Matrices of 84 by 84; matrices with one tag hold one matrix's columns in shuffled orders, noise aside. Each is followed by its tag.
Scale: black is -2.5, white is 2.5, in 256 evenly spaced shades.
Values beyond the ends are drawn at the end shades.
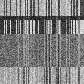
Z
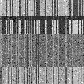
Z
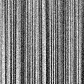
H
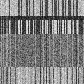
Z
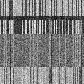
Z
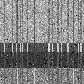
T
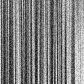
H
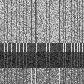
T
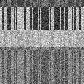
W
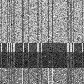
T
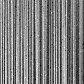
H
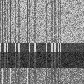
T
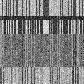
Z
